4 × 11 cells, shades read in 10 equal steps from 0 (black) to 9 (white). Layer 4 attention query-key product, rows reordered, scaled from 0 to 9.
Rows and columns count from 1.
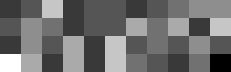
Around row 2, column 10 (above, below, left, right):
5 5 6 7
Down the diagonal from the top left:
2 5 3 6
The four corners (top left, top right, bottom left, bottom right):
2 5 9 0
